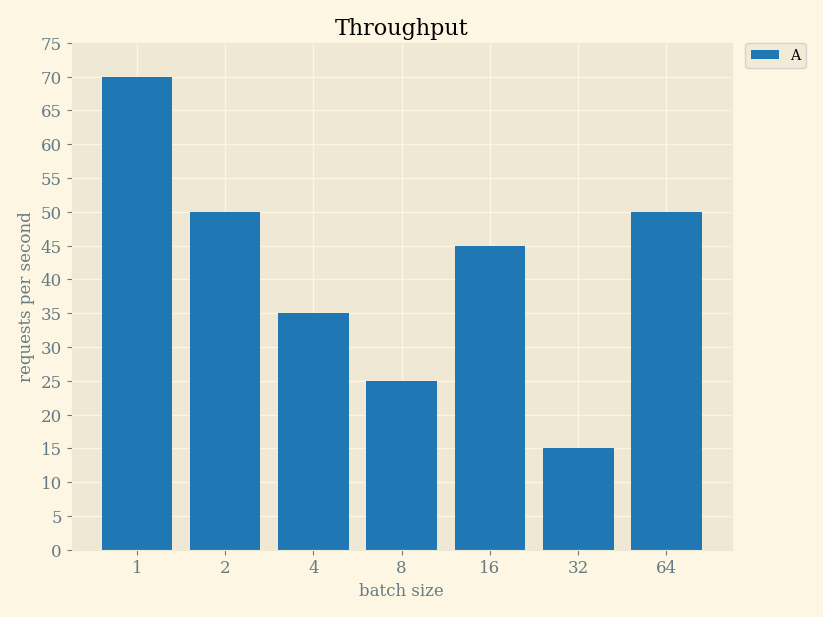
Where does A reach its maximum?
1
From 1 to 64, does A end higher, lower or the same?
lower
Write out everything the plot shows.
Title: Throughput
x-axis: batch size, ticks 1 2 4 8 16 32 64
y-axis: requests per second, ticks 0 5 10 15 20 25 30 35 40 45 50 55 60 65 70 75
Legend: A
Values:
A: 70 50 35 25 45 15 50
